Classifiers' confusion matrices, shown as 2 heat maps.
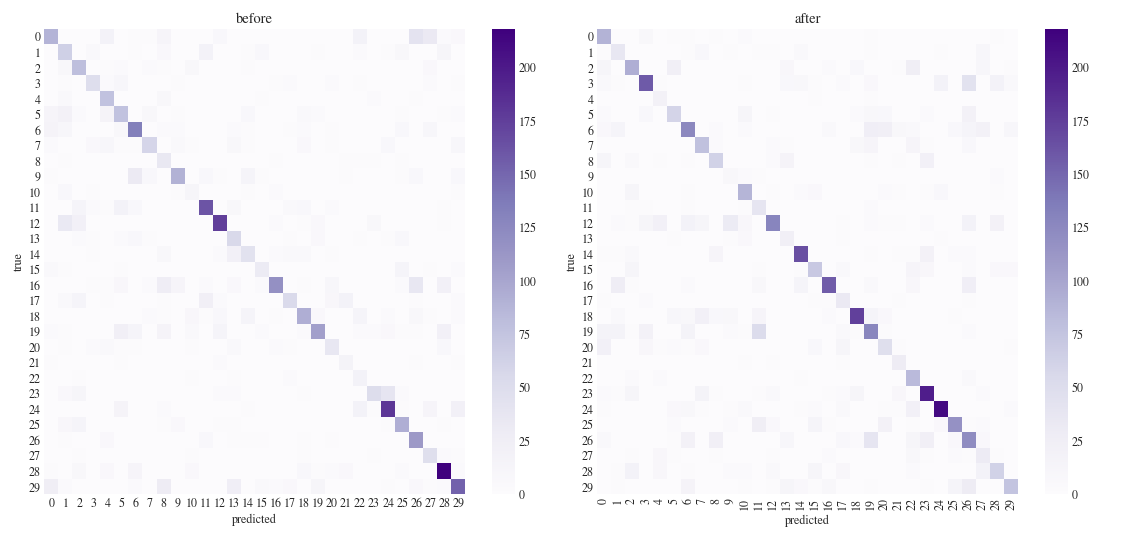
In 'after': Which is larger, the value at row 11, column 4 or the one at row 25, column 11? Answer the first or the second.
the second
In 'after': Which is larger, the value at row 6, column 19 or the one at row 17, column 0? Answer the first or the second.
the first
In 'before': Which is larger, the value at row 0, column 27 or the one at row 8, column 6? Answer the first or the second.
the first
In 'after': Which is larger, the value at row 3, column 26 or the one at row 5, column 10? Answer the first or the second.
the first
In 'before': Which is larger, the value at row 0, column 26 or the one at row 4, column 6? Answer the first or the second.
the first
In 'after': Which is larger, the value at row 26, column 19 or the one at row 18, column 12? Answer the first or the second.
the first
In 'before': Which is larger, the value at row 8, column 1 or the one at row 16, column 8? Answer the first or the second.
the second
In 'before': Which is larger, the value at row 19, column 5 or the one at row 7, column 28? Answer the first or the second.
the first
